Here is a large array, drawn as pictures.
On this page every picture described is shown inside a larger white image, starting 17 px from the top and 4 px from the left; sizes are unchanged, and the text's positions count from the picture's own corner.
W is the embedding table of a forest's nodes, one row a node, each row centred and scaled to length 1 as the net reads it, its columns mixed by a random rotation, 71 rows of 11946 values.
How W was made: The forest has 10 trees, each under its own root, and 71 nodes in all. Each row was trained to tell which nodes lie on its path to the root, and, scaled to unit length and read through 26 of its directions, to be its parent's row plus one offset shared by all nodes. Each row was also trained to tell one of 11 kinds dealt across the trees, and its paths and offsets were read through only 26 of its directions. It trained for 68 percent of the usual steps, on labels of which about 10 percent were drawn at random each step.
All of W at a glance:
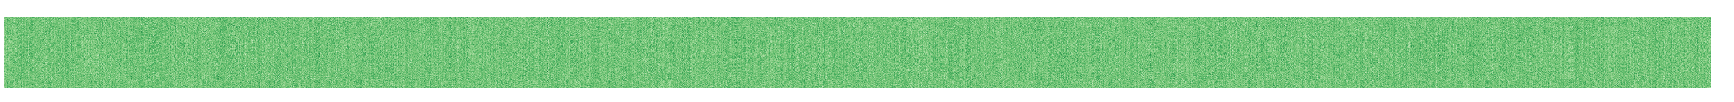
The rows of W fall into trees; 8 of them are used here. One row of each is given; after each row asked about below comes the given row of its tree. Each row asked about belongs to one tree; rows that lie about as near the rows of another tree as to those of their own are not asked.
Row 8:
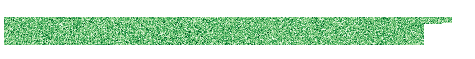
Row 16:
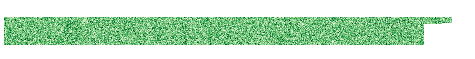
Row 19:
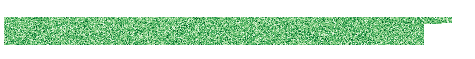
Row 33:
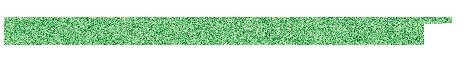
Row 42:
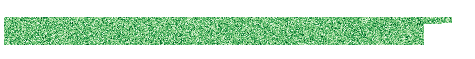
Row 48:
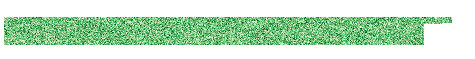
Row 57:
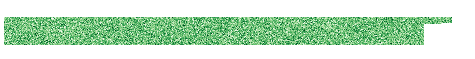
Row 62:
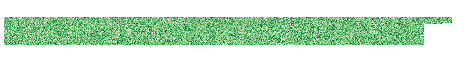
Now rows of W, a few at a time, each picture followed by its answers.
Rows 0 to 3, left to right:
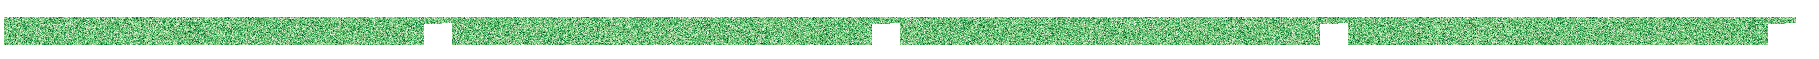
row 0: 8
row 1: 62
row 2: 33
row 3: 19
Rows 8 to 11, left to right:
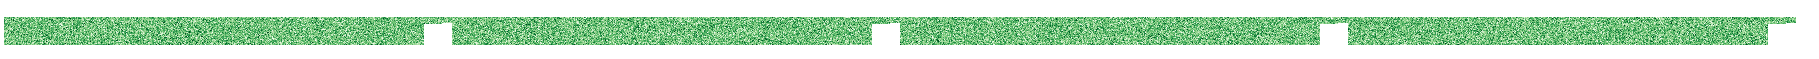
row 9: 48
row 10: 48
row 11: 33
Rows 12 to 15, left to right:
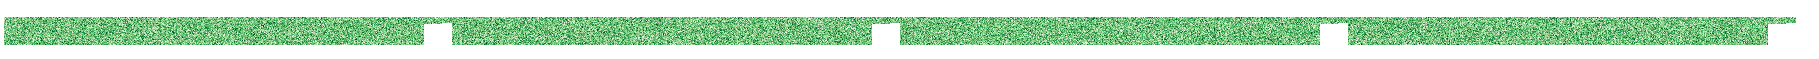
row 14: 62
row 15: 33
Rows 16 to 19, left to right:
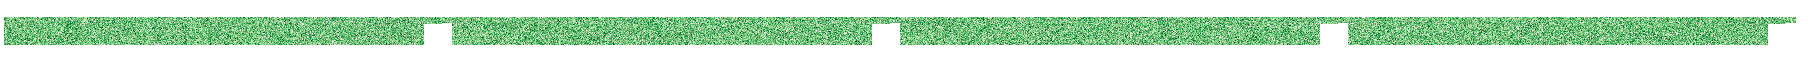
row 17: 33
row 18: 33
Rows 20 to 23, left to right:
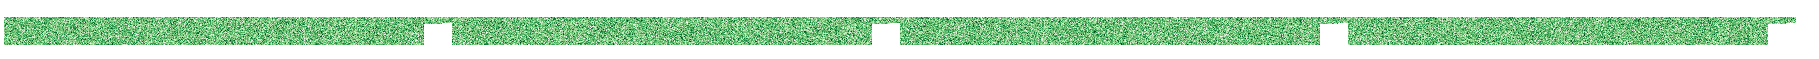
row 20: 8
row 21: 33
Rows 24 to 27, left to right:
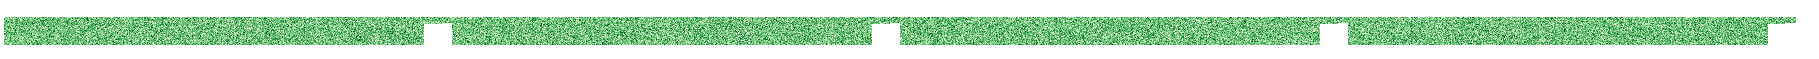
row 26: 48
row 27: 16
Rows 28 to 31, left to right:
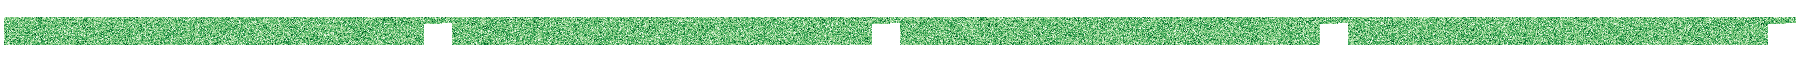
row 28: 48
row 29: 48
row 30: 48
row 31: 42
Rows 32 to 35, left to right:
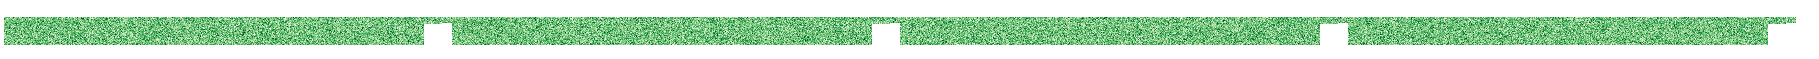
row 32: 33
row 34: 33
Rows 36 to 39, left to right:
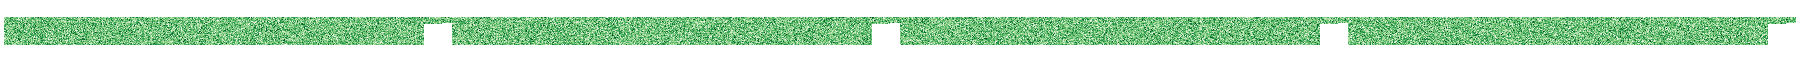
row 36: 48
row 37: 48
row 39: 8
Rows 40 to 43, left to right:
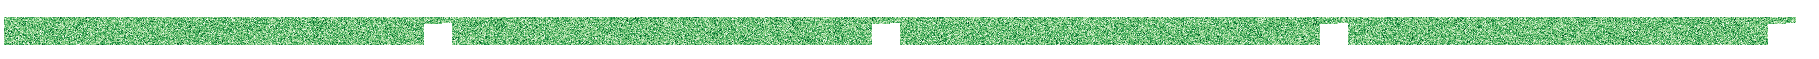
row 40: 8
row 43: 42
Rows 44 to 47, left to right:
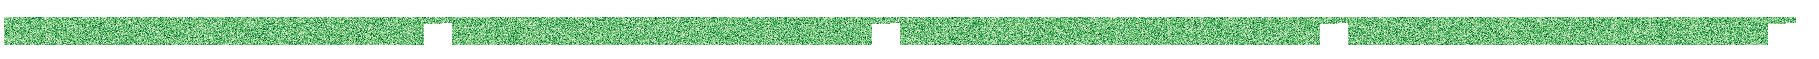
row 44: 48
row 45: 16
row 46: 8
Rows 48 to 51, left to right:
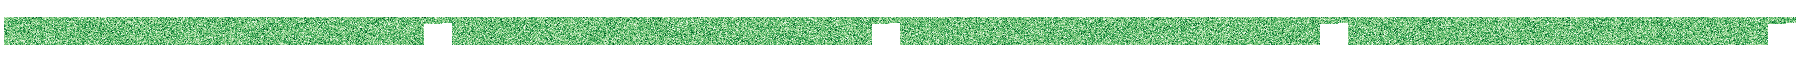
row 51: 8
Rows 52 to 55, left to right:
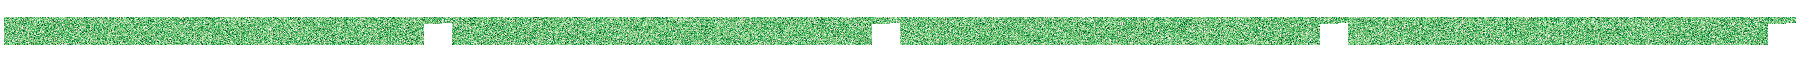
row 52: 33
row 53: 42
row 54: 8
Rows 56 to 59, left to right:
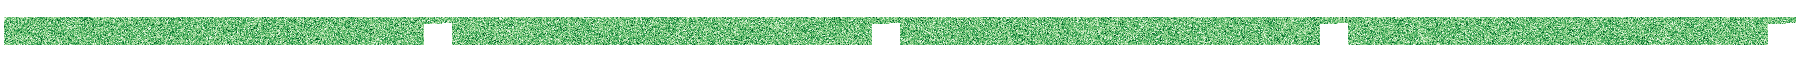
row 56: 48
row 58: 42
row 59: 57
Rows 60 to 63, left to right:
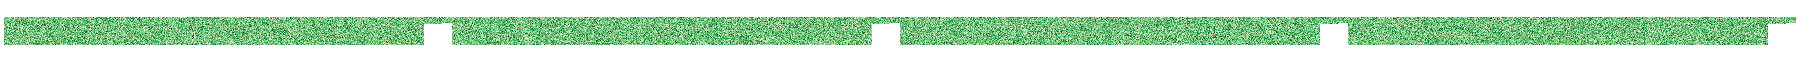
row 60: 33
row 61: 57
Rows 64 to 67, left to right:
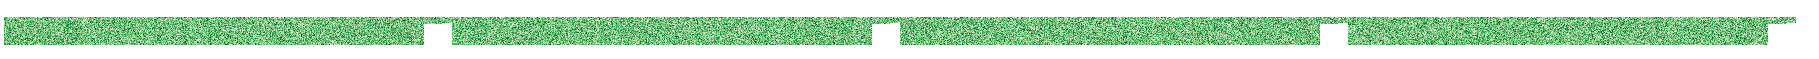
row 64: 16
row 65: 8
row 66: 19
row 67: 8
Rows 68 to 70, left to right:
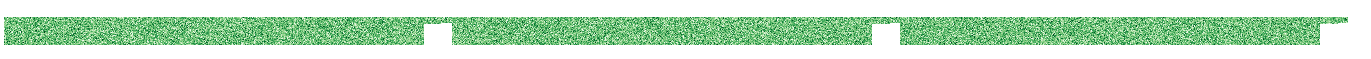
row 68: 19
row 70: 8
